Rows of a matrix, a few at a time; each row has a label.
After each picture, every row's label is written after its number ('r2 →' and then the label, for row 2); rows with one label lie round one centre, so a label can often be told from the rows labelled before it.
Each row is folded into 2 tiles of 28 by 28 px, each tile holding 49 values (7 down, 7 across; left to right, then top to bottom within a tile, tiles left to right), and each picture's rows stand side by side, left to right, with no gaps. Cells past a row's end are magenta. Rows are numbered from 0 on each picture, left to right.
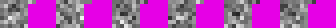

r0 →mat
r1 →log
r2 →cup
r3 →mat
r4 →cup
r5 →cup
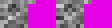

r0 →mat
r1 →mat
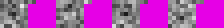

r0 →cup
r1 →mat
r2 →cup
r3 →log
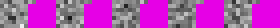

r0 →log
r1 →log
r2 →mat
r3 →mat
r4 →log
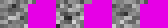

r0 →mat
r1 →log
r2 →cup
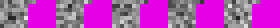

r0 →log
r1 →mat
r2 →cup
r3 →cup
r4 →log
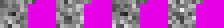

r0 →cup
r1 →log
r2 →cup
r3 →log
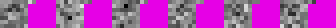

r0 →mat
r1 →log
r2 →mat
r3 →mat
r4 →cup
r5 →cup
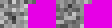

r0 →log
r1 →mat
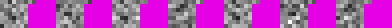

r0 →log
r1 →cup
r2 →log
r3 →mat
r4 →log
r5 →cup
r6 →mat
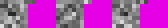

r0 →cup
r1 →mat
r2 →cup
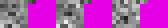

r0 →cup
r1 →cup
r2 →log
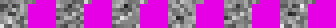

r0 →cup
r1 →mat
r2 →mat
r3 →log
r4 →mat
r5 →cup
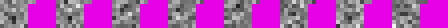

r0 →log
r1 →log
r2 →mat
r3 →mat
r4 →mat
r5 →cup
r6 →log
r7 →cup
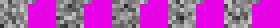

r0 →log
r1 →mat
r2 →mat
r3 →log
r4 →log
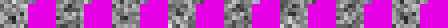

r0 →log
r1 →mat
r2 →log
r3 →cup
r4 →mat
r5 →cup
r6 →mat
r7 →log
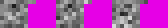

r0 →mat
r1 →mat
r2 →cup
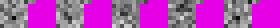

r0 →log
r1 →log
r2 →cup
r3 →mat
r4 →log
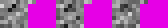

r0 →mat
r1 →mat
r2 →mat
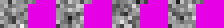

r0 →log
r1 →log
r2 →cup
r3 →log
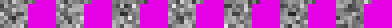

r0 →log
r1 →log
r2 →cup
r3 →log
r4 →cup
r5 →cup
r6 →mat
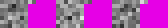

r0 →mat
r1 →log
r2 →mat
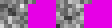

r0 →cup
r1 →log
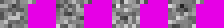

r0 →mat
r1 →cup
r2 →log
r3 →mat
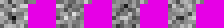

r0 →log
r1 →mat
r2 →mat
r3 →log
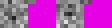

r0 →log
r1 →cup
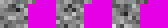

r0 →mat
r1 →mat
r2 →cup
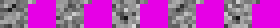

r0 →mat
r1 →mat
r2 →log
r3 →mat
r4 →log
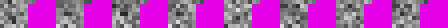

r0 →log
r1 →cup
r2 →cup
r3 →cup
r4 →log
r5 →cup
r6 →mat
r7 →cup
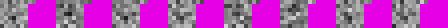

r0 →log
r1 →cup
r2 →log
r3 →log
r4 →cup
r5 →mat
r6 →log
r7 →log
